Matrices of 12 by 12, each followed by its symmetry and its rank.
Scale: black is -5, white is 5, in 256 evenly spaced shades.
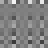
neither, rank one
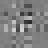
antisymmetric, rank two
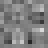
antisymmetric, rank two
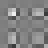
symmetric, rank one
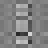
neither, rank one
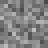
neither, full rank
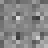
symmetric, rank two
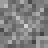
symmetric, full rank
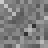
symmetric, full rank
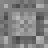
symmetric, rank two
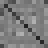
symmetric, full rank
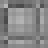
symmetric, rank one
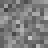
neither, full rank
